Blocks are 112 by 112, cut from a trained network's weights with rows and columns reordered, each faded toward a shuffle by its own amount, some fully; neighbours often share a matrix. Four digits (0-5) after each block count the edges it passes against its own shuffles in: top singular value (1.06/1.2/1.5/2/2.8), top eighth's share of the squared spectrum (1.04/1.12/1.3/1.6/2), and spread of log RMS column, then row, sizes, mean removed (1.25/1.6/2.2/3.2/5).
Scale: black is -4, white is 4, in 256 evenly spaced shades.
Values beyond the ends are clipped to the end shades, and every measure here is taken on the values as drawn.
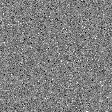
1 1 0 0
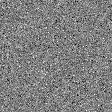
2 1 0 0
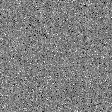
0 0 0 0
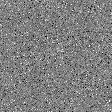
0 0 0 0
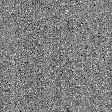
1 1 0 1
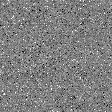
1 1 1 0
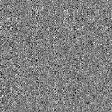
3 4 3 2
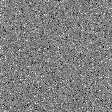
0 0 0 0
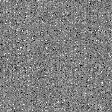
2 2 0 2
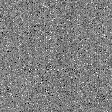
2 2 0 1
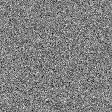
0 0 0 0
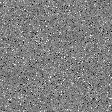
0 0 0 0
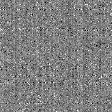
3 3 0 3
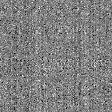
3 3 0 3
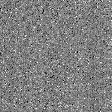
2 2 0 1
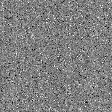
1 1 0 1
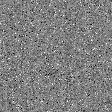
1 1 0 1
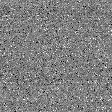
1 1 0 0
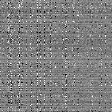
4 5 4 2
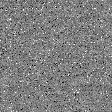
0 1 0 0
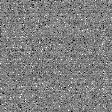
2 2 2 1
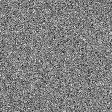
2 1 0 0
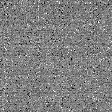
2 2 2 0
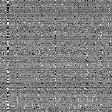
4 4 4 2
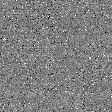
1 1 1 0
